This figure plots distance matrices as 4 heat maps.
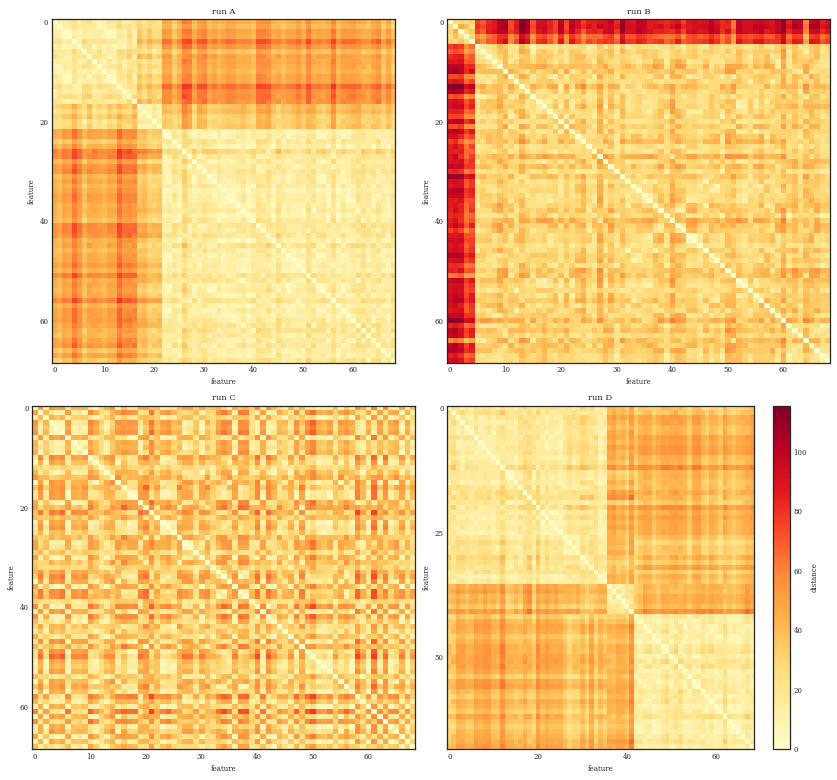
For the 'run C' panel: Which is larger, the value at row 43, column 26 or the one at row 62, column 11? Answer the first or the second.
the first
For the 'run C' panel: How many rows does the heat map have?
69
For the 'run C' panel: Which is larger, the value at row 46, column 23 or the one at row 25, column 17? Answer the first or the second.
the first
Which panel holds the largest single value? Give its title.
run B
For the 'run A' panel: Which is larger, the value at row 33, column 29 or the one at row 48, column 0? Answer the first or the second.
the second
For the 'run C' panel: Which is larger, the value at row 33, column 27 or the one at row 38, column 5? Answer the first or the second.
the second
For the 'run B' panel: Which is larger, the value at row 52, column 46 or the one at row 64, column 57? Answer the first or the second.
the second
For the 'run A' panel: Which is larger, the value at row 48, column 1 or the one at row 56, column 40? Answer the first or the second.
the first
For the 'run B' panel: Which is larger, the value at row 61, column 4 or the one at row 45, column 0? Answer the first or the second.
the second
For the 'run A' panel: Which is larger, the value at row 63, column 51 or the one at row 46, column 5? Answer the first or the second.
the second
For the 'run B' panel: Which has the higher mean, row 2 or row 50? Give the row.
2
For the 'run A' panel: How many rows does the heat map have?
69
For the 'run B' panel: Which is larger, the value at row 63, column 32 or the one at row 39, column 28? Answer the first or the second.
the second
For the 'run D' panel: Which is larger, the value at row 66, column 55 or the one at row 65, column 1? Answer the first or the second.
the second
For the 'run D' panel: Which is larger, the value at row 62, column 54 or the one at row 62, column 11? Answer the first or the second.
the second
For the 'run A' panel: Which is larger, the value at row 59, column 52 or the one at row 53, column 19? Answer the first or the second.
the second
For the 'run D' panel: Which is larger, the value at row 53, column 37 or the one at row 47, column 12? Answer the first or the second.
the second
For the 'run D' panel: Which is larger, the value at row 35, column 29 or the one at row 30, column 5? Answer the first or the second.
the second
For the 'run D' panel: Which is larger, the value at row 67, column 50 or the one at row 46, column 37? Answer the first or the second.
the second
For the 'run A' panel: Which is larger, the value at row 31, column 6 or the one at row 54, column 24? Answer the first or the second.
the first
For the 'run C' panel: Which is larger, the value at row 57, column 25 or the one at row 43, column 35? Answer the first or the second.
the second
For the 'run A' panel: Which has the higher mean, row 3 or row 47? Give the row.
3
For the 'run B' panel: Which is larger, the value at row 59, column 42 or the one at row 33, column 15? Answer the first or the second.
the first
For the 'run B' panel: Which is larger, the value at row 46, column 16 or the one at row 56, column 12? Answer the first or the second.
the second
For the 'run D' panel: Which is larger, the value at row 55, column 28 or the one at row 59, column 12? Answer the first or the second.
the second
